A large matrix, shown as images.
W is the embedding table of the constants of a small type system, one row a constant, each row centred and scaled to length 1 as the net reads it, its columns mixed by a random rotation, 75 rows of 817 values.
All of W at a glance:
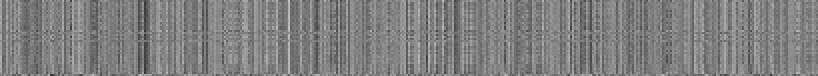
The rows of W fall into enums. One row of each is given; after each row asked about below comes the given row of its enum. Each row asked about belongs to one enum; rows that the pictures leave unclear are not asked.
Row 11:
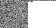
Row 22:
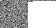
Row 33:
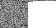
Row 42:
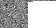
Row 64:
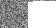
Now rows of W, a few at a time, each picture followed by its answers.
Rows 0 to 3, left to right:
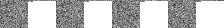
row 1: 11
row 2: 64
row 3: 42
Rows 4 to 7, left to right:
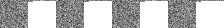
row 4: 64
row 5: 22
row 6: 64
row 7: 11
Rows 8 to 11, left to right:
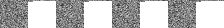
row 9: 42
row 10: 42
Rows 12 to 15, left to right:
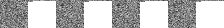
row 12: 64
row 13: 42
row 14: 42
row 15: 11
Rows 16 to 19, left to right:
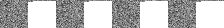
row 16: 22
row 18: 64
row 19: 11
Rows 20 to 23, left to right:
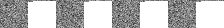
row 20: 42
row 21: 64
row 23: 11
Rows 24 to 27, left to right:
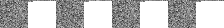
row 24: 11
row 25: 64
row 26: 11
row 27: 11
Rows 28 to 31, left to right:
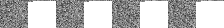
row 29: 11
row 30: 64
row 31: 64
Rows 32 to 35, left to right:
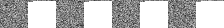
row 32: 42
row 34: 22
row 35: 64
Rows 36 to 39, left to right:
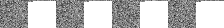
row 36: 11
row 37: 11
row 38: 64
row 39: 22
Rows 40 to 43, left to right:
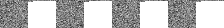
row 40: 11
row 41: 33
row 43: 11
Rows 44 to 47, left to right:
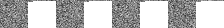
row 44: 42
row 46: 42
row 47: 64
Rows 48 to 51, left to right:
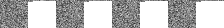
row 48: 64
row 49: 11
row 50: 42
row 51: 11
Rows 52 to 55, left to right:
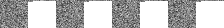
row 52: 64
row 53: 11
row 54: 42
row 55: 11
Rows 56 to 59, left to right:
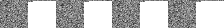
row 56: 22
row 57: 42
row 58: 22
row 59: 11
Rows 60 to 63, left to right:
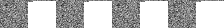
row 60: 42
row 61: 22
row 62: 42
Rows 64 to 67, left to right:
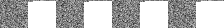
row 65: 22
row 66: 22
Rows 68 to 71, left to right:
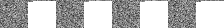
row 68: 42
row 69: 64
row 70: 64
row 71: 22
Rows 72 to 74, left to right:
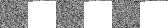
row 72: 64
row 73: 64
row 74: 33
